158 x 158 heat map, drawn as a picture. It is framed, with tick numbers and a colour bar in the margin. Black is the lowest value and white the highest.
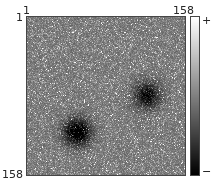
Odd rows or columns: none. Slope: none. Dips: two. Histogram: heavy tails on both sides. Mirror symmetry: none.
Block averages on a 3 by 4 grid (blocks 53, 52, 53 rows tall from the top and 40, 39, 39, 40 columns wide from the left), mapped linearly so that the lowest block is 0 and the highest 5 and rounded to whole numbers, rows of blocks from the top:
5 5 5 5
5 4 3 2
4 0 5 5
